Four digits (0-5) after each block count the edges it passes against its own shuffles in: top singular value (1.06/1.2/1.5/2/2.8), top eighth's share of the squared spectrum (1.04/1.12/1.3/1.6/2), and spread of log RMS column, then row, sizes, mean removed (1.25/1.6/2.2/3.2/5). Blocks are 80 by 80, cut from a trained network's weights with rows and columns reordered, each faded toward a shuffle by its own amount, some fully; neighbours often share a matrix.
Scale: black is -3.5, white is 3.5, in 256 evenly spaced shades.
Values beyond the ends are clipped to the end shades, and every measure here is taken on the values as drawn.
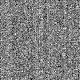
2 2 0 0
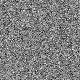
0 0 0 0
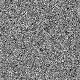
0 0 0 0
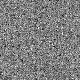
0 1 0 0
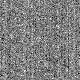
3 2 0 1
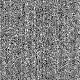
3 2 1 1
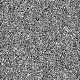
0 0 0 0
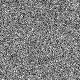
0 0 0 0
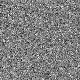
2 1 0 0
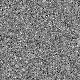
0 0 0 0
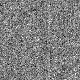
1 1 0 0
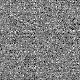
2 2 2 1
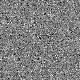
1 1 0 0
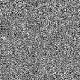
3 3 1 1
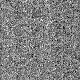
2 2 0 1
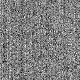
2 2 1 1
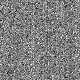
1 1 0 0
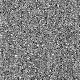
1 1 0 0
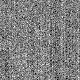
3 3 1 1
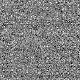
2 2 2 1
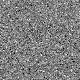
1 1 0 0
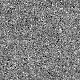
0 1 0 0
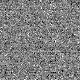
2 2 2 0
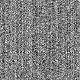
3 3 1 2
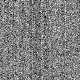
2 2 0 1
